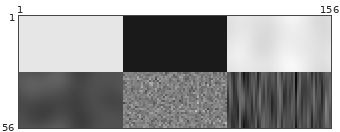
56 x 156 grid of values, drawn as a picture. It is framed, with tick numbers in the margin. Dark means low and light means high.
The table splits into 2 rows of 3 panels. Panel 1,1: very high, flat. Panel 1,2: very low, flat. Panel 1,3: very high, smooth, faint in contrast. Panel 2,1: low, smooth, faint in contrast. Panel 2,2: middling, fine-grained. Panel 2,3: low, streaked downward.
